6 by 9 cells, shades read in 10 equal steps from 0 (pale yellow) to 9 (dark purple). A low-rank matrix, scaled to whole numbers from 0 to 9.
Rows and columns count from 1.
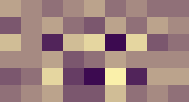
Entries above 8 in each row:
0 0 1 0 1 0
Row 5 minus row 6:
1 1 -2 1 3 -2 3 -1 -2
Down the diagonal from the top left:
3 4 8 6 9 2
